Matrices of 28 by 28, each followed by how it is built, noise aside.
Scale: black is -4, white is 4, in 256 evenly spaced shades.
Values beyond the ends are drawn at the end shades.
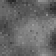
smooth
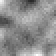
smooth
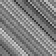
Toeplitz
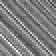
Toeplitz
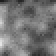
smooth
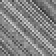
Toeplitz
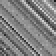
Toeplitz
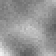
smooth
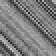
Toeplitz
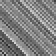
Toeplitz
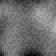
smooth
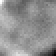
smooth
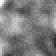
smooth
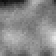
smooth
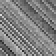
Toeplitz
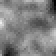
smooth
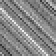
Toeplitz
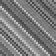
Toeplitz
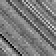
Toeplitz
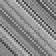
Toeplitz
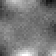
smooth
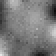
smooth
